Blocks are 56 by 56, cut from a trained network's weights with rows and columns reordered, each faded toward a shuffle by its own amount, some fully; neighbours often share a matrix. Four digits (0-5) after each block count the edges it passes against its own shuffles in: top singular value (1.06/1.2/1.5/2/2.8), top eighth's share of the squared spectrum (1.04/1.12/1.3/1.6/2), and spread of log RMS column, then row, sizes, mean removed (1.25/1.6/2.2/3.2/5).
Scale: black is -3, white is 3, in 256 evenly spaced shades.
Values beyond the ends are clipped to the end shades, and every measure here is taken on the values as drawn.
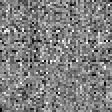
2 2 1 2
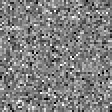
0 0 0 0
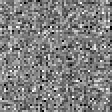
2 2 0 2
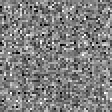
2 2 0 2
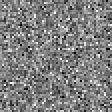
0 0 0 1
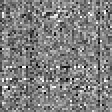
3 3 0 3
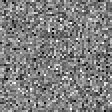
0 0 0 0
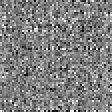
2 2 0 2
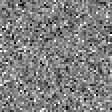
0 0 0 0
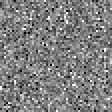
0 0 0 0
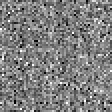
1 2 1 1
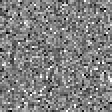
0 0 0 0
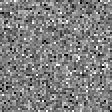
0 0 0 1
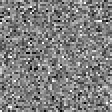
1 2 0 1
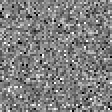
0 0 0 1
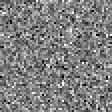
2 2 0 1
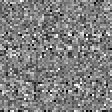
2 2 0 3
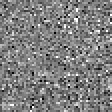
2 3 2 1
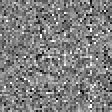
2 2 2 0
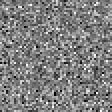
1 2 0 1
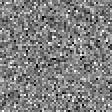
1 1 0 0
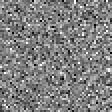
1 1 0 0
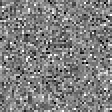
1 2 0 0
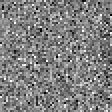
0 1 0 0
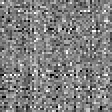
3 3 0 3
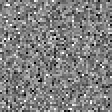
0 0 0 0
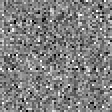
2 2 0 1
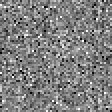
0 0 0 1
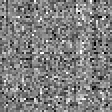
2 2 0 2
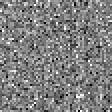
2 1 0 1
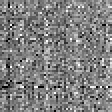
3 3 1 3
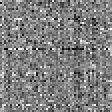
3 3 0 3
